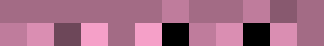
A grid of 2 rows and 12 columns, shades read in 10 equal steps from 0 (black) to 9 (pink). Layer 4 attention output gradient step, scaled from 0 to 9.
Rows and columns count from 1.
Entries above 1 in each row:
12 10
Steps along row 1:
same same same same same up down same up down up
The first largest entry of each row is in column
7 4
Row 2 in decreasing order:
9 9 8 8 8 7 7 6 6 4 0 0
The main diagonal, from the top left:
6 8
